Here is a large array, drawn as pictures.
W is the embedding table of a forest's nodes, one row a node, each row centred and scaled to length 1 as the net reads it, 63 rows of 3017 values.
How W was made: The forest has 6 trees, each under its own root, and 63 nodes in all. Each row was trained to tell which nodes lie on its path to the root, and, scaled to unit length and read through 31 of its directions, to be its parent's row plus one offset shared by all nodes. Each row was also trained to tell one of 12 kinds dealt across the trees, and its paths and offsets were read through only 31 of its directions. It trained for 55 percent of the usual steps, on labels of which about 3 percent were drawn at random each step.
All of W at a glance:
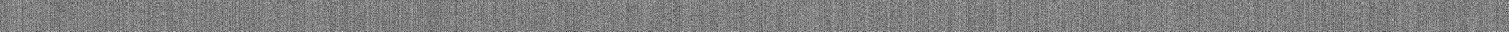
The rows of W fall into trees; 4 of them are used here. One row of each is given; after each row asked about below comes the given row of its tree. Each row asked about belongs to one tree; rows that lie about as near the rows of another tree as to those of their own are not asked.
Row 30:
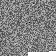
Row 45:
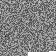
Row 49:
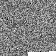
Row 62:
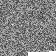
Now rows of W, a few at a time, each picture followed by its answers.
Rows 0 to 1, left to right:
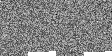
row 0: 62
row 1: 49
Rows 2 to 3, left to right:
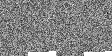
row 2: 45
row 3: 49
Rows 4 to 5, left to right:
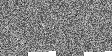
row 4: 30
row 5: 49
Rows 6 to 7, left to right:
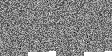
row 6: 45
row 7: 30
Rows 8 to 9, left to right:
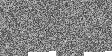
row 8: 30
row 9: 49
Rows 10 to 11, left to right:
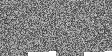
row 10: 45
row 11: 30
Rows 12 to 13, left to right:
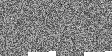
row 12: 62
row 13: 62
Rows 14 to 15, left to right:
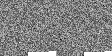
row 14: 62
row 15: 30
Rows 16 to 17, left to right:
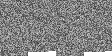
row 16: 62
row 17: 30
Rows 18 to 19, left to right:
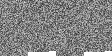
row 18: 45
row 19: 49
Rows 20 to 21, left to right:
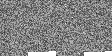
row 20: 45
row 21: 30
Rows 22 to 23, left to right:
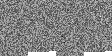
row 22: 62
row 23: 45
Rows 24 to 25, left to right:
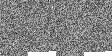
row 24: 49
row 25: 45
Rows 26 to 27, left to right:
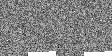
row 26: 30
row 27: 62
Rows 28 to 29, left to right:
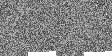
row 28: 62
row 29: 49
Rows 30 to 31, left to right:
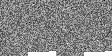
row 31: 30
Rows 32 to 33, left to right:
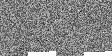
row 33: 30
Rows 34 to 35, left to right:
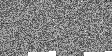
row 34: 62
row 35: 49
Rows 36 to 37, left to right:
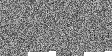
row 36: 45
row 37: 30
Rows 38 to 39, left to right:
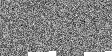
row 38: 49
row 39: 30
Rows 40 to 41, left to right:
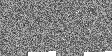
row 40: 30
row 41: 45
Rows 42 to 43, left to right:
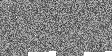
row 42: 45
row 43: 45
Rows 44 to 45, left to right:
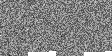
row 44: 62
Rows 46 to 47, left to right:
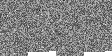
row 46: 45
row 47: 30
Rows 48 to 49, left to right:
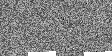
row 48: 45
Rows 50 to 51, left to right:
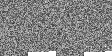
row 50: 62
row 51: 30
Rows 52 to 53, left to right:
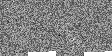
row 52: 30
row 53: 30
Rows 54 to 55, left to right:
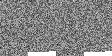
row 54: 45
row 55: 49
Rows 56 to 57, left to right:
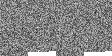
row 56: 49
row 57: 62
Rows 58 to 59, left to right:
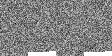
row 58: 45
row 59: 49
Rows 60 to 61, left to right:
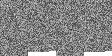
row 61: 30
